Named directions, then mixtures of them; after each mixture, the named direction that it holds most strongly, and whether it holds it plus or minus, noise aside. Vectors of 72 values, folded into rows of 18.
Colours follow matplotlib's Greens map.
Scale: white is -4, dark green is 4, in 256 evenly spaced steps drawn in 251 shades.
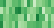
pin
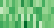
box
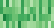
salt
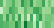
box, plus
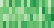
salt, minus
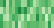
pin, plus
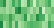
pin, plus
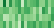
salt, minus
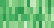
pin, plus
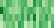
box, minus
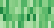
salt, plus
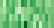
box, plus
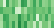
pin, minus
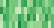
pin, minus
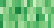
pin, plus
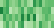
box, minus
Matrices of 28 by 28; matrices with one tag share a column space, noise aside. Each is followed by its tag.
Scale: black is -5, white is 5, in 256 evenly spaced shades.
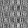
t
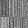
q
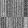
q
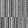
q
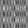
t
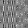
t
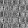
t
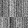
q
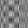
t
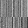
q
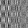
t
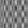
t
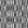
t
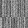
q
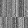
q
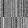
q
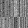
q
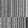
q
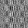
t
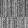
q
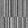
q
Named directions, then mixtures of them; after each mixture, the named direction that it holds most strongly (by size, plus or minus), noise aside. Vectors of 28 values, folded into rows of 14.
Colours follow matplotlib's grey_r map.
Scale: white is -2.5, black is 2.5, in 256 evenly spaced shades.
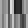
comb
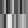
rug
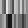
rug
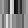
comb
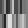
rug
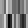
rug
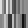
rug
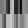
rug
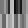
comb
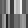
comb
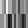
rug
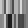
rug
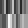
rug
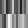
rug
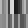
comb
